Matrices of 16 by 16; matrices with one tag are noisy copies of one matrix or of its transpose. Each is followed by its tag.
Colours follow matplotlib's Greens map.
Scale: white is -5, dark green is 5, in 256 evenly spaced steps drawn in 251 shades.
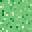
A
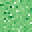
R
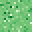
R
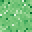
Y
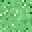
Y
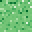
A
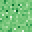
R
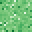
Y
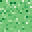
A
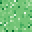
Y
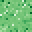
Y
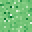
R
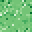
Y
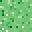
A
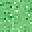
R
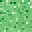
A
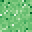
Y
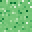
A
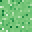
A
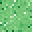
Y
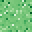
Y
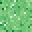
Y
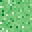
A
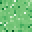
Y
